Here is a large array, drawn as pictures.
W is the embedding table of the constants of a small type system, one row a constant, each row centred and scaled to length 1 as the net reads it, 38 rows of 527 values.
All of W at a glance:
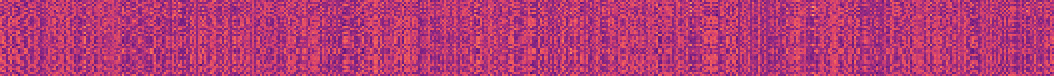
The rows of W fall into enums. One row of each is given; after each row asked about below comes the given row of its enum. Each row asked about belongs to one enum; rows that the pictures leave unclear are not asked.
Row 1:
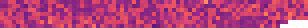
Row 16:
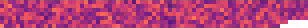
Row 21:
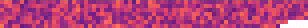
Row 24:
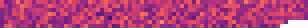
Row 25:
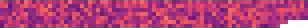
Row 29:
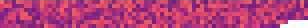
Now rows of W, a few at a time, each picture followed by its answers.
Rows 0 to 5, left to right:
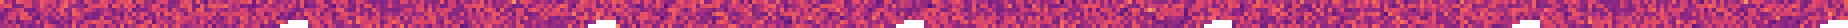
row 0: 29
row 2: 16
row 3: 1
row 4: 25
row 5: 1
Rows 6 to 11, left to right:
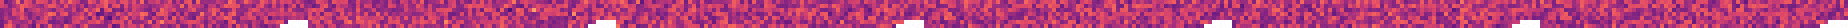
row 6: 24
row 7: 1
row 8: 21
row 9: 29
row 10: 25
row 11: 29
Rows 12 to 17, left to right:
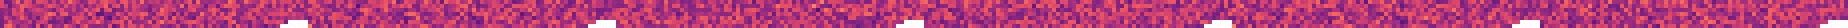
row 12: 24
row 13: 16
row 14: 1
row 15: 29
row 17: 25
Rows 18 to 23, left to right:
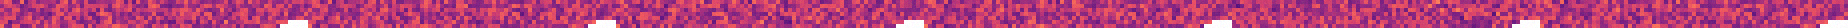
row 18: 21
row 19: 21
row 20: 16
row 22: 1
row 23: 21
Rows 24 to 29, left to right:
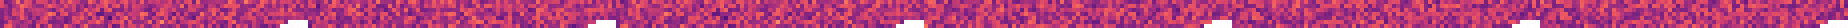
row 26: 24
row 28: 29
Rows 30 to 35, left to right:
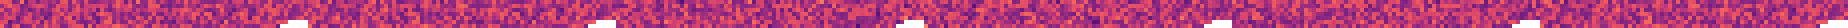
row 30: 21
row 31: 21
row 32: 1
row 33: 16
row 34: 29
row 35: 21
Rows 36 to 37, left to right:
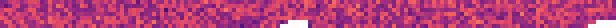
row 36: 1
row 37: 25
